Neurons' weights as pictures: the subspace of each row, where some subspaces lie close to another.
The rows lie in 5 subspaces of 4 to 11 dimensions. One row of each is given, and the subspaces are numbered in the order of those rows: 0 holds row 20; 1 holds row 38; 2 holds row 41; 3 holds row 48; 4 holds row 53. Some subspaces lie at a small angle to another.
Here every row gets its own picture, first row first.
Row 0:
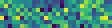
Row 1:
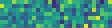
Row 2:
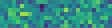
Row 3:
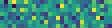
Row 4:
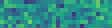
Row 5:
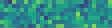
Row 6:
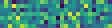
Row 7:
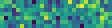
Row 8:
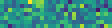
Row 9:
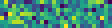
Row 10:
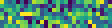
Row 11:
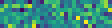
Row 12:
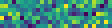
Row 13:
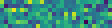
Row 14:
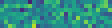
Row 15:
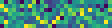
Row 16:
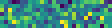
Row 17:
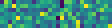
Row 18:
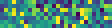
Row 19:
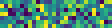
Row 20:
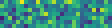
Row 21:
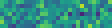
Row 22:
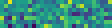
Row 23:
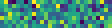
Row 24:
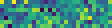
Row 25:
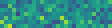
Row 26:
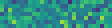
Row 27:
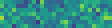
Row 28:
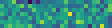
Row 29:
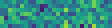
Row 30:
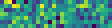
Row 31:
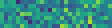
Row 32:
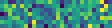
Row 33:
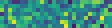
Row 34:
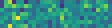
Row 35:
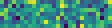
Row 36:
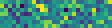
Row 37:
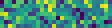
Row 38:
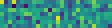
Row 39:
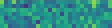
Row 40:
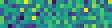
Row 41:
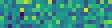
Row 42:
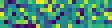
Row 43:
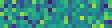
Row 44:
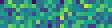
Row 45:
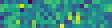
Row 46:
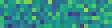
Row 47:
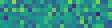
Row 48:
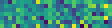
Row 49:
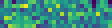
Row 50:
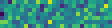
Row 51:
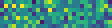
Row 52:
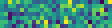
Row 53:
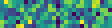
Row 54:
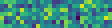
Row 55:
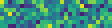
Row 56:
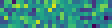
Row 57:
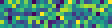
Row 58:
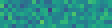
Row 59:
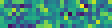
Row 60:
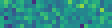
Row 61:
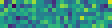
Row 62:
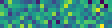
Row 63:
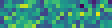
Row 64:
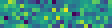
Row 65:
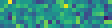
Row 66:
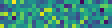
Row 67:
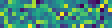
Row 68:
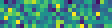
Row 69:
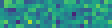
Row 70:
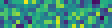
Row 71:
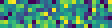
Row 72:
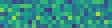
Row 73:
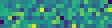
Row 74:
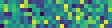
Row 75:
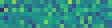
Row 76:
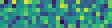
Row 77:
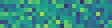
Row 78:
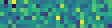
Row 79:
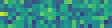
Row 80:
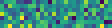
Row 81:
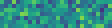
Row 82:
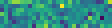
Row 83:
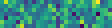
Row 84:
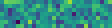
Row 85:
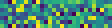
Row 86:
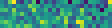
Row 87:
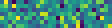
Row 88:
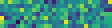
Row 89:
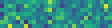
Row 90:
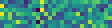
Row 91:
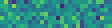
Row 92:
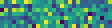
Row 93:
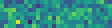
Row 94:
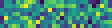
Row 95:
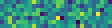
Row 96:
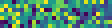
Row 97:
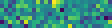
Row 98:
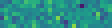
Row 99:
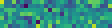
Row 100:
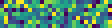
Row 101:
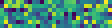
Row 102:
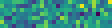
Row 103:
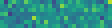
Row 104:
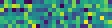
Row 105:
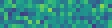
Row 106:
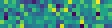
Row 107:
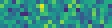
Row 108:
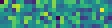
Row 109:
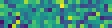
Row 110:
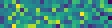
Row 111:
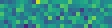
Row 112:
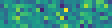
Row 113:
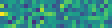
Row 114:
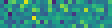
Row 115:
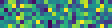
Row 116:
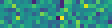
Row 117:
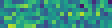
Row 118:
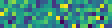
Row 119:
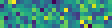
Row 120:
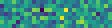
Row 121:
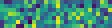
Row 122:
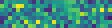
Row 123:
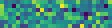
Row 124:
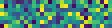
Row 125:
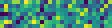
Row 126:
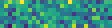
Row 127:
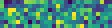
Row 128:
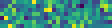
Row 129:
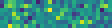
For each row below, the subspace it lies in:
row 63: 1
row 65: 3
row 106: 4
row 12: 3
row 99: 1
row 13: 4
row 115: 2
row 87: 1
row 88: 0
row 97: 0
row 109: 0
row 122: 3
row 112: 3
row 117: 1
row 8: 4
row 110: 3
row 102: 1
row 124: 0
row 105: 2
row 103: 2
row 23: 1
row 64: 0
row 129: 0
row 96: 0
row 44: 1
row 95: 1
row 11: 4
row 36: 2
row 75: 4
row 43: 2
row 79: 0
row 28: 0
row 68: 4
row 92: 4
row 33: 4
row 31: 1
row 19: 2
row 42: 3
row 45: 0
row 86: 0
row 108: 3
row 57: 1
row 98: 3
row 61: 2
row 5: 3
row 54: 0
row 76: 2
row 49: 1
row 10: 1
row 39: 1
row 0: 3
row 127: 4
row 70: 4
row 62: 3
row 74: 0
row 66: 0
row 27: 3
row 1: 0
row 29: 2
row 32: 0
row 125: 0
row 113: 0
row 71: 3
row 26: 4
